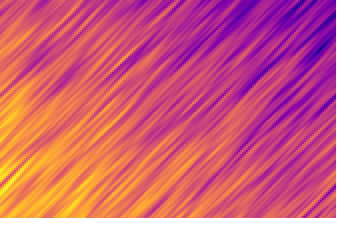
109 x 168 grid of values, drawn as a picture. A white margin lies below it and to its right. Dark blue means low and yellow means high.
No single row or column stands out from its neighbours. The grain runs diagonally up to the right. The field climbs toward the bottom left. The halves do not mirror each other. The ninth with the lowest average is the top right. The bottom left is the ninth with the highest average. No lone cell stands out from its neighbours.
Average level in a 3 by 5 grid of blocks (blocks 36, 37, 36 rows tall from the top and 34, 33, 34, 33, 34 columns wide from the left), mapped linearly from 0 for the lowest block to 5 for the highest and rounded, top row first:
3 2 1 1 0
4 3 2 2 1
5 4 4 3 2
